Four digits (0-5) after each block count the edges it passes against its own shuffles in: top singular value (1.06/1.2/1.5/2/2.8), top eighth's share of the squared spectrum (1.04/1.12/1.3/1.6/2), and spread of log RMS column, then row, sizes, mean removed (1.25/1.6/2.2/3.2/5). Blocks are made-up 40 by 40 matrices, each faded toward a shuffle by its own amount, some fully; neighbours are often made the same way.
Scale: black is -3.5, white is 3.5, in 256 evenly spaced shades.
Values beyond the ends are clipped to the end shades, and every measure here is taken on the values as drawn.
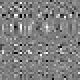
4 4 2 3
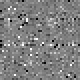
3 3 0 1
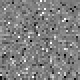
1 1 0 0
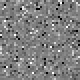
1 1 0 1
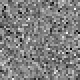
0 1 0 0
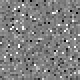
0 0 0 0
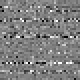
2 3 0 3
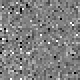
1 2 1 0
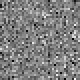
1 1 2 0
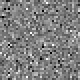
0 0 0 0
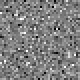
0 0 0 0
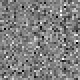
0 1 1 0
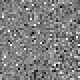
0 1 1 0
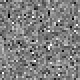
2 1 1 0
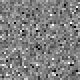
3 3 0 1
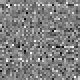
3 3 1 2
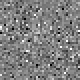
2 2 1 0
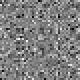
3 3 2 1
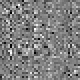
4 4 2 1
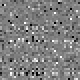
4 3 1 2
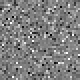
1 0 0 0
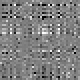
4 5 3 3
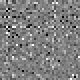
3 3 1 1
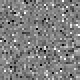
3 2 1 0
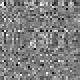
4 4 2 2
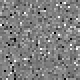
1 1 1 0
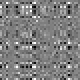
5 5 3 3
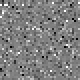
2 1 0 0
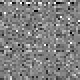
4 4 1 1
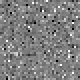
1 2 0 0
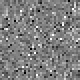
2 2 0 0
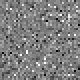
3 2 1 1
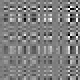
5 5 4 4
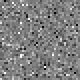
1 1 0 0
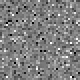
1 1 0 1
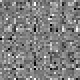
4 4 2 2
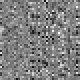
3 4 3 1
